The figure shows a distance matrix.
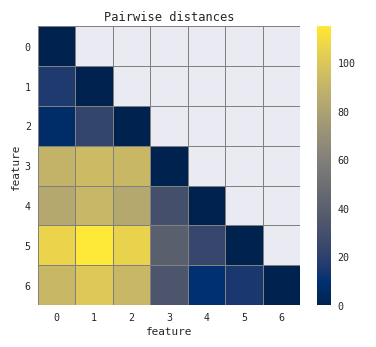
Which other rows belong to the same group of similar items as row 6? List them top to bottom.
3, 4, 5
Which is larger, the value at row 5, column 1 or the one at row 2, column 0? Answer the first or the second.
the first
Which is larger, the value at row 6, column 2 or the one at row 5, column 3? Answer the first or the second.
the first
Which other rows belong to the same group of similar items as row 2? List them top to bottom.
0, 1
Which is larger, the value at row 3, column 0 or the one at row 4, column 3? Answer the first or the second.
the first
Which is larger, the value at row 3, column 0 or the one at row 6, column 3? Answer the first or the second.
the first
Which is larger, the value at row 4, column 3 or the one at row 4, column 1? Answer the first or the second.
the second
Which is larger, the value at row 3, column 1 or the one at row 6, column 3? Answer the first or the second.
the first
